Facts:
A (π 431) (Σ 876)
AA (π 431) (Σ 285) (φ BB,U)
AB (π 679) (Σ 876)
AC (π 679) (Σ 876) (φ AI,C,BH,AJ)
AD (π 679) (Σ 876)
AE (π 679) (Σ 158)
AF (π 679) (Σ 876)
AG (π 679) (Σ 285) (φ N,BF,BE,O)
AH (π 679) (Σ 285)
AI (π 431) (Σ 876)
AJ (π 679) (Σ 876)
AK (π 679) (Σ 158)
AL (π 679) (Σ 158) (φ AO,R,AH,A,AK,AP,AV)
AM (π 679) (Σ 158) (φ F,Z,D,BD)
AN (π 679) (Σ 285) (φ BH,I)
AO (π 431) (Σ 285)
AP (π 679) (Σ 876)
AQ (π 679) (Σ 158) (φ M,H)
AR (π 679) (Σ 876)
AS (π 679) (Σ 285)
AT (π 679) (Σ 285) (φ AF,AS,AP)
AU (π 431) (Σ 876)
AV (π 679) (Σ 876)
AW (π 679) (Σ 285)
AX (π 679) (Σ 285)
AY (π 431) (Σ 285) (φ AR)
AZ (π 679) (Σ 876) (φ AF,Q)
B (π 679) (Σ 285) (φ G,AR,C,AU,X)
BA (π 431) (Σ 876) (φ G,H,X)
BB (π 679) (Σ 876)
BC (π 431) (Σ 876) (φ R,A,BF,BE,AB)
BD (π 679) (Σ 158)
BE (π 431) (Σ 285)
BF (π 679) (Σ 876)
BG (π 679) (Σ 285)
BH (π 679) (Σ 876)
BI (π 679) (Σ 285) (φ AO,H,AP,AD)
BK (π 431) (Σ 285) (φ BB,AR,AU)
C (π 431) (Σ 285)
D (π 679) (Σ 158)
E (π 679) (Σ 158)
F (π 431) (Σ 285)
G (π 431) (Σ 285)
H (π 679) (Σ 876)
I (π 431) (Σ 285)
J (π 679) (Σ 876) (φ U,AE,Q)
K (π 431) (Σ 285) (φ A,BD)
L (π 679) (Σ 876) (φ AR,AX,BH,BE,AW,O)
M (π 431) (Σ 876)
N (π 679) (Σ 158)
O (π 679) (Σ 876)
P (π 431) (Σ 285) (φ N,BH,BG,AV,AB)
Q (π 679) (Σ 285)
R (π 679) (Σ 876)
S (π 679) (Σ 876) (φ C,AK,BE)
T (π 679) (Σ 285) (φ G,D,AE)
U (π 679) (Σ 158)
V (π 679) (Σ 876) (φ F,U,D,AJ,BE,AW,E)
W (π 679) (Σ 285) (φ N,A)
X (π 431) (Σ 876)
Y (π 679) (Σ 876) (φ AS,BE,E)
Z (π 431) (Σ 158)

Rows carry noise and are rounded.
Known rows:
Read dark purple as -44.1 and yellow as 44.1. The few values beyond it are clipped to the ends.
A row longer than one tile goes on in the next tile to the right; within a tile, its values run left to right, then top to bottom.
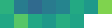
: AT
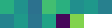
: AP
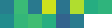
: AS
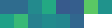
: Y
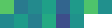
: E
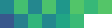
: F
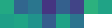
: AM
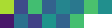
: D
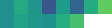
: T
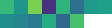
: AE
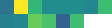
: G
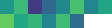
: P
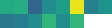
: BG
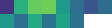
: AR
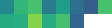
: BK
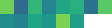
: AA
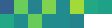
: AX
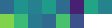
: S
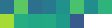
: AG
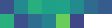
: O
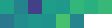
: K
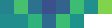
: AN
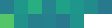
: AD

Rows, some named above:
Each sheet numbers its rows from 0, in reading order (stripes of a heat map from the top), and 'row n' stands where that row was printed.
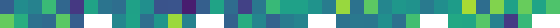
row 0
S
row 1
AC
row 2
AF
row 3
U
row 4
AO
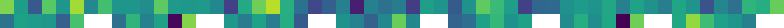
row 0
AH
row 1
AP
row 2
AR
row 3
V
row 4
AU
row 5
AP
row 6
AT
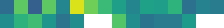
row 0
AS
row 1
AD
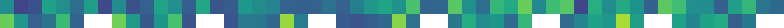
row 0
BC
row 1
BC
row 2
AI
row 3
BH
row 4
AH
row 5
AA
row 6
N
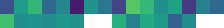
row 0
BA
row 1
X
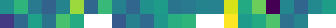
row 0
I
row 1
AJ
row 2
AQ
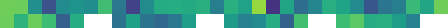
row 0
BI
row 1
AF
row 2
AE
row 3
AT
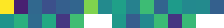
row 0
AL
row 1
M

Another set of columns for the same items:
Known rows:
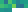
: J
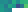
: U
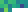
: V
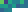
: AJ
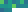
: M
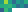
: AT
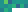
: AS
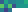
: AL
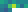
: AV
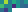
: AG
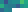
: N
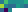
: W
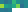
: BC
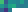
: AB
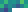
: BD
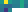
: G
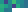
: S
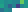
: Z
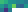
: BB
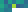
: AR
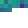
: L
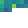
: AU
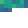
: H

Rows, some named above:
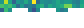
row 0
AT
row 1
AO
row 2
AZ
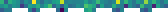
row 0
L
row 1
BI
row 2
BG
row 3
Y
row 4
AG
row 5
AG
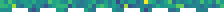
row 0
J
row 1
BD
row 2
Y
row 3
BA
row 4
AR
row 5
T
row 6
AF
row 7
D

